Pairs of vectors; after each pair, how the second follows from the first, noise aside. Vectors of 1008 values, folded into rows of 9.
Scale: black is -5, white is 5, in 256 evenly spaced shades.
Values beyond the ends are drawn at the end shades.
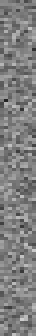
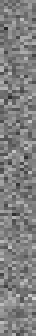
shuffled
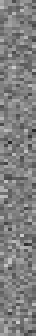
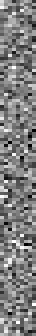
scaled up
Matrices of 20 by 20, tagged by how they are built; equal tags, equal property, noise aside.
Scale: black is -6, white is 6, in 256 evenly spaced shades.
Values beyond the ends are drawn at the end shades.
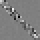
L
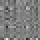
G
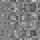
G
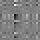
G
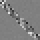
L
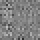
G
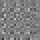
G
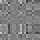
G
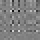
G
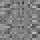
G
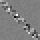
L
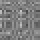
G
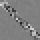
L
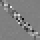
L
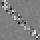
L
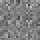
G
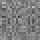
G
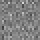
G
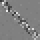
L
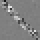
L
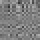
G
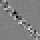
L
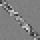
L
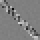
L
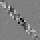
L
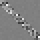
L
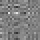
G
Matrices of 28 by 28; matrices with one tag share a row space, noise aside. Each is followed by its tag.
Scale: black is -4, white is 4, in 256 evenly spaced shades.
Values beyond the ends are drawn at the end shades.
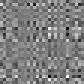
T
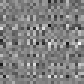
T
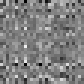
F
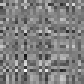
F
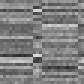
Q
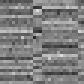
Q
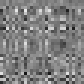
F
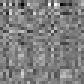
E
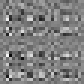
E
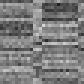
Q
